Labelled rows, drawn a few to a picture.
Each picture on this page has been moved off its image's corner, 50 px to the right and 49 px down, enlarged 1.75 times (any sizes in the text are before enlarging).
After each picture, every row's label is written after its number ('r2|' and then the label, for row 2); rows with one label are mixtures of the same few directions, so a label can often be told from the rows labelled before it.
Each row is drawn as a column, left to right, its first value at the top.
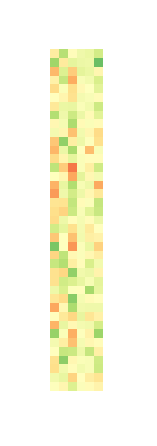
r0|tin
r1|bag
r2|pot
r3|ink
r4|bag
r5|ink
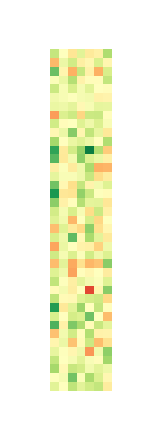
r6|tin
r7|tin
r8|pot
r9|tin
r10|bag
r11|pot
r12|bag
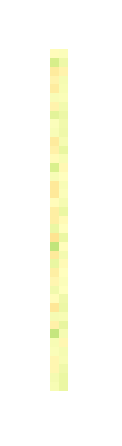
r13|tin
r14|pot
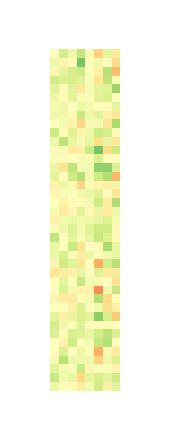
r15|pot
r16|bag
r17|pot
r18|ink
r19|bag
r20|bag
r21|pot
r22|ink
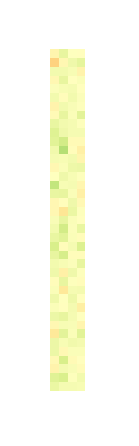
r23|ink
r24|bag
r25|bag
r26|tin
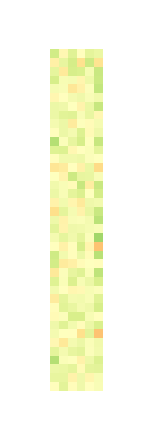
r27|bag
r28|pot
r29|ink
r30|ink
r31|ink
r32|tin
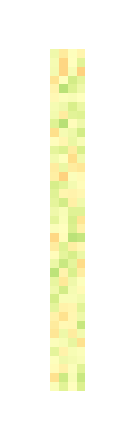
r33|pot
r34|ink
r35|tin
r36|pot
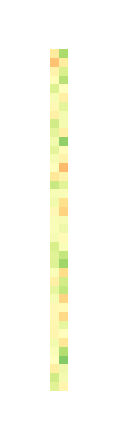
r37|ink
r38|bag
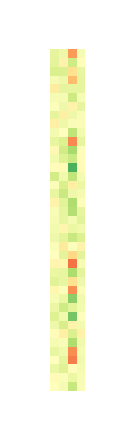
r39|ink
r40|tin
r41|bag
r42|tin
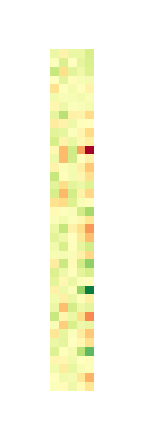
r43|ink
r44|tin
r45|tin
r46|bag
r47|bag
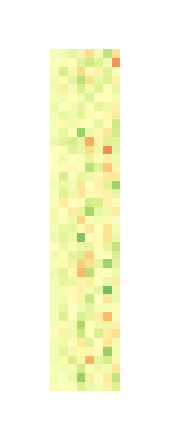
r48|tin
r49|ink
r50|bag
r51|pot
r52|bag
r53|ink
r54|bag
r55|ink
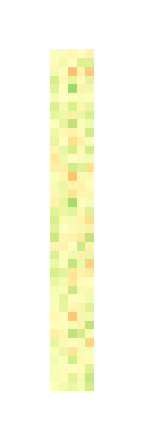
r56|tin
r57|pot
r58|ink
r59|tin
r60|pot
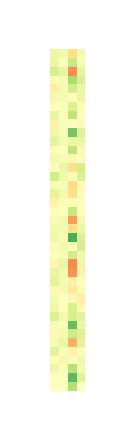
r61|ink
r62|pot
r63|pot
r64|pot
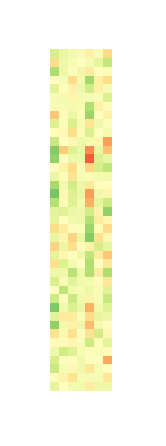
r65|tin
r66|bag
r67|pot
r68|tin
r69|tin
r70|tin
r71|bag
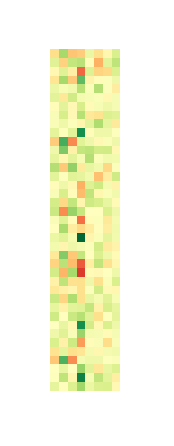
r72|bag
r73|bag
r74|bag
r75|pot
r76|tin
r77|ink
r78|pot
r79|ink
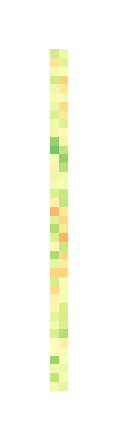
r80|bag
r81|tin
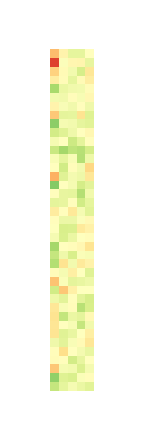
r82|ink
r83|bag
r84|bag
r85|tin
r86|pot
